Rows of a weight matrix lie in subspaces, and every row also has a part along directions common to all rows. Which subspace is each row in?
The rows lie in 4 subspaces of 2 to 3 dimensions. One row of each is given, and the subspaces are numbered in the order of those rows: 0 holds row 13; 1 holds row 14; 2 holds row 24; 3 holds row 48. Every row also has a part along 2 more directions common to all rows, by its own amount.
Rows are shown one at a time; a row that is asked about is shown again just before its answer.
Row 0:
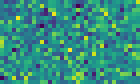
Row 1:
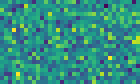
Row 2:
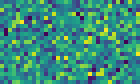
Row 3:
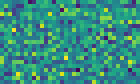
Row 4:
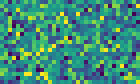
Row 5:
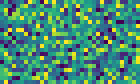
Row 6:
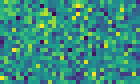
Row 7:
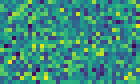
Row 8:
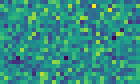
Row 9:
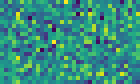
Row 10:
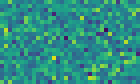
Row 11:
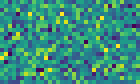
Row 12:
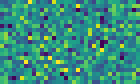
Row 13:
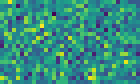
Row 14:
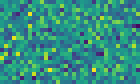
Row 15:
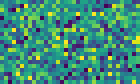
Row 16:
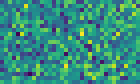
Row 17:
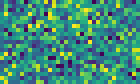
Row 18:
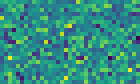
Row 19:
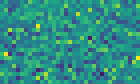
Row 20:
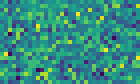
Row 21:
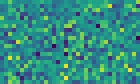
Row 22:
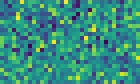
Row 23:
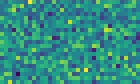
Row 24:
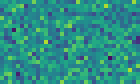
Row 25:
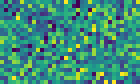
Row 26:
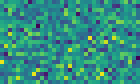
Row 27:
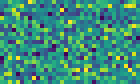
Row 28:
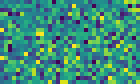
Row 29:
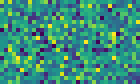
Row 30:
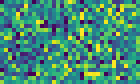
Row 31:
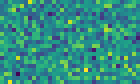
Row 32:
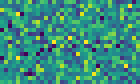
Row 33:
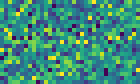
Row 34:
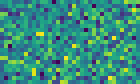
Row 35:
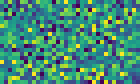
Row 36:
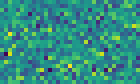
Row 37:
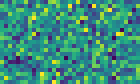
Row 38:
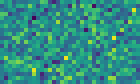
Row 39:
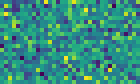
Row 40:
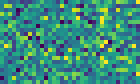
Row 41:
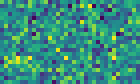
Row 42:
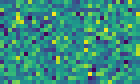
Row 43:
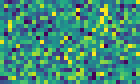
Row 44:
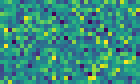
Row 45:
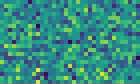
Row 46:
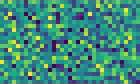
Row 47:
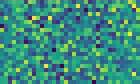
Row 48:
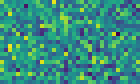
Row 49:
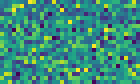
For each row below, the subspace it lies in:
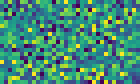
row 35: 0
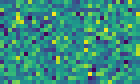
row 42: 0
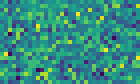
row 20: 1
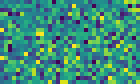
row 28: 3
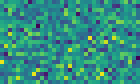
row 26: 1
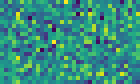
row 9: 0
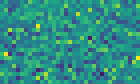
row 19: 1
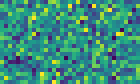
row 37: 3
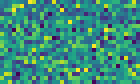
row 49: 2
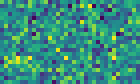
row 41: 3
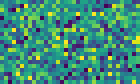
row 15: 2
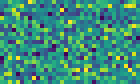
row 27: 2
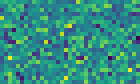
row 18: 2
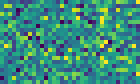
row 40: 0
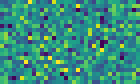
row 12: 2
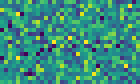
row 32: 3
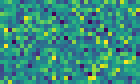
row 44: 0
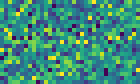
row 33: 1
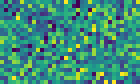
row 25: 0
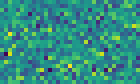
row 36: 1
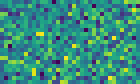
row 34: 3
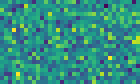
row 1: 2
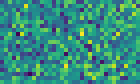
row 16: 3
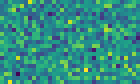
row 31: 2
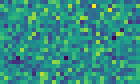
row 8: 3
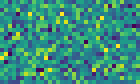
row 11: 1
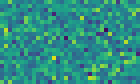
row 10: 0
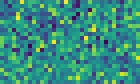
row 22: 0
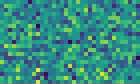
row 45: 1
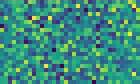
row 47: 3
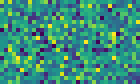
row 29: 3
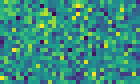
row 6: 0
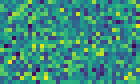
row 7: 1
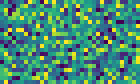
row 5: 1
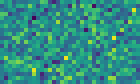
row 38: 3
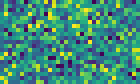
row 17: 1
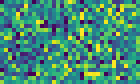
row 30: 3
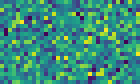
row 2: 0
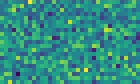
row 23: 2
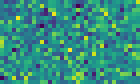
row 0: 0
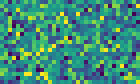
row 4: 1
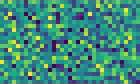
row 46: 3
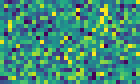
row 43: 0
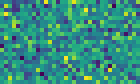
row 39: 1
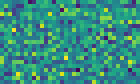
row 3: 2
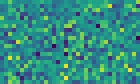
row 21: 2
